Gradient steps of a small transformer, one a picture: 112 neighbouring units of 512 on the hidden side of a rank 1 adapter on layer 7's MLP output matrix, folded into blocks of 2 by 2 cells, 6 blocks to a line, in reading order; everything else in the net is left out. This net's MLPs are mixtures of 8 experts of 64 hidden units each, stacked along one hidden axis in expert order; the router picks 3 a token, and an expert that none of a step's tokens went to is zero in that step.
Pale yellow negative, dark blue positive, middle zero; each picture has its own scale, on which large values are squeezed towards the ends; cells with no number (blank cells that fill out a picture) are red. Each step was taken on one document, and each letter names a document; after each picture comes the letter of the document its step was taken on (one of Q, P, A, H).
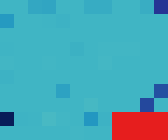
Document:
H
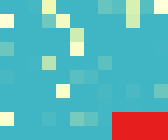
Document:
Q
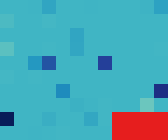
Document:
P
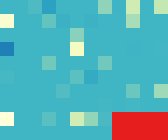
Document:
Q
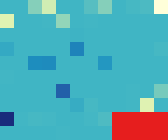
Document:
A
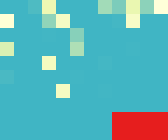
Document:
Q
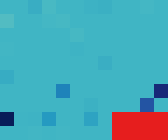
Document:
H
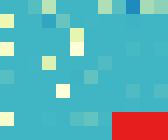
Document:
Q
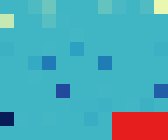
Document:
P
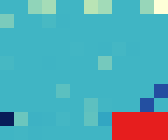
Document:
H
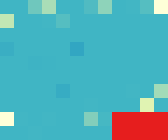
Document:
A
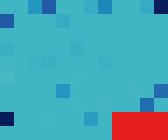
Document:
A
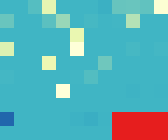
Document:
Q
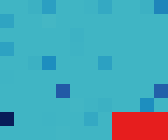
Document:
P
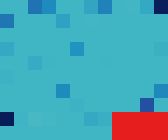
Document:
A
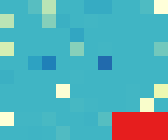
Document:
A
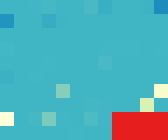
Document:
H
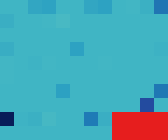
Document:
A
